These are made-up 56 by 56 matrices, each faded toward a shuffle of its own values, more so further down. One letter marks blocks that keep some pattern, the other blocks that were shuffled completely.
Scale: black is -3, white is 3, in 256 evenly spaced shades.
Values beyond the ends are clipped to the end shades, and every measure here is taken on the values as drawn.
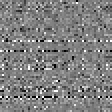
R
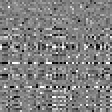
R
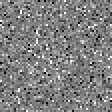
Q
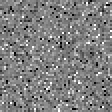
Q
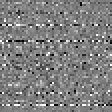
R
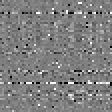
R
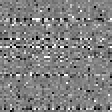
R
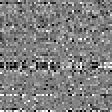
R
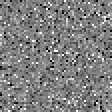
Q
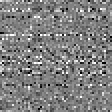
R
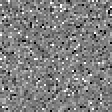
Q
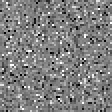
Q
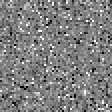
Q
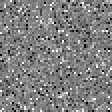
Q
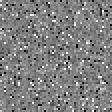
Q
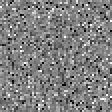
Q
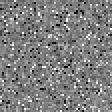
Q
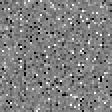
Q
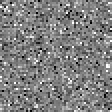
Q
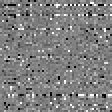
R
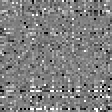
R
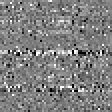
R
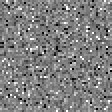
Q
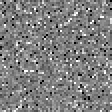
Q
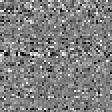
R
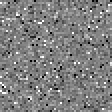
Q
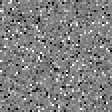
Q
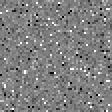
Q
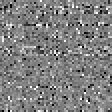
R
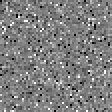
Q
